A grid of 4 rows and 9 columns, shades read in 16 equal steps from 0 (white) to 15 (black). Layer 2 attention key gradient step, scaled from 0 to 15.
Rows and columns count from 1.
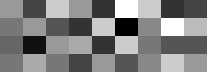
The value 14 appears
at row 3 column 2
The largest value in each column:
9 14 10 12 12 15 8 12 11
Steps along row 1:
up down up up down up up down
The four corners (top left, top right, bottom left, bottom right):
6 11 8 6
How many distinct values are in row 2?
9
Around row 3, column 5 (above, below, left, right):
3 6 5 3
